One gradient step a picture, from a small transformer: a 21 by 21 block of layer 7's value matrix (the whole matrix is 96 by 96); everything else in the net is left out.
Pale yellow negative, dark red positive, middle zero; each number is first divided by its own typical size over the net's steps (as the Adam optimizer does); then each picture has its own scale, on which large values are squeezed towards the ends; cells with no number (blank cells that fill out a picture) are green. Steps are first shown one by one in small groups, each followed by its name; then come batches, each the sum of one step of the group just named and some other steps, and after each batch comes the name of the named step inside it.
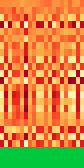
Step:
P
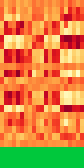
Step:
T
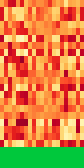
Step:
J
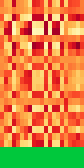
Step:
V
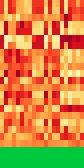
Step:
T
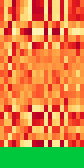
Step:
V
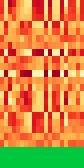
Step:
J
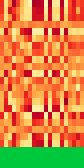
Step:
V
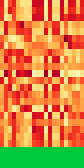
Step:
T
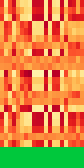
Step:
V
